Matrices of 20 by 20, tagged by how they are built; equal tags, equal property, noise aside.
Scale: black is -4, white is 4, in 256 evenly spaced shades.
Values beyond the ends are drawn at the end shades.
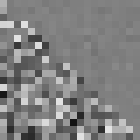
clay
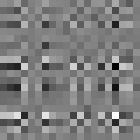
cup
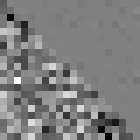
clay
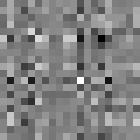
cup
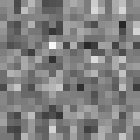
cup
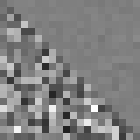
clay
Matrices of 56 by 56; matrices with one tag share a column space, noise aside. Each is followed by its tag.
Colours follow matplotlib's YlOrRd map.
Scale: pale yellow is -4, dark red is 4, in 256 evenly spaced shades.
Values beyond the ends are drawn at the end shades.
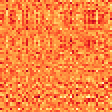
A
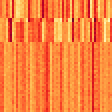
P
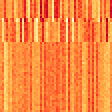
P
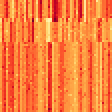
P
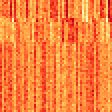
P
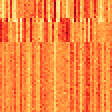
P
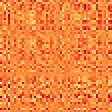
A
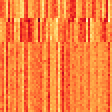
P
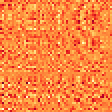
A
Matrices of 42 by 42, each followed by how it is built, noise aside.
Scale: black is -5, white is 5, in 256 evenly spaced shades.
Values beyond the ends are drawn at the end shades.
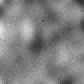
smooth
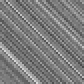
Toeplitz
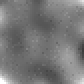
smooth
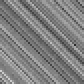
Toeplitz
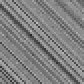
Toeplitz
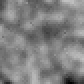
smooth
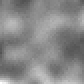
smooth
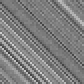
Toeplitz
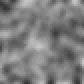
smooth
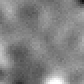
smooth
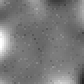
smooth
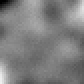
smooth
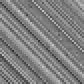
Toeplitz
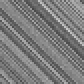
Toeplitz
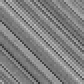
Toeplitz
